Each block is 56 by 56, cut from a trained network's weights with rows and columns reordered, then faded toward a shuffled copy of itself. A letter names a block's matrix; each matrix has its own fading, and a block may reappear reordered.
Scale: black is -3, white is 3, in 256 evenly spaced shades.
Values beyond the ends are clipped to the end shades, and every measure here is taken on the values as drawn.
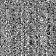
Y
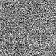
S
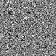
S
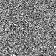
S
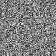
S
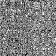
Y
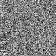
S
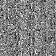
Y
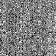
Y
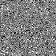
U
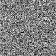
S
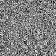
S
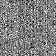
Y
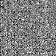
Y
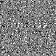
U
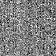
Y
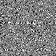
U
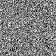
S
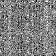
Y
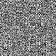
S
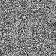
S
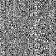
Y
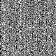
Y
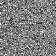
U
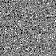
U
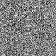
S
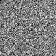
S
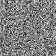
S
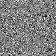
U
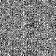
Y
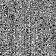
Y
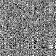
Y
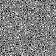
U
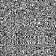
Y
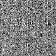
Y
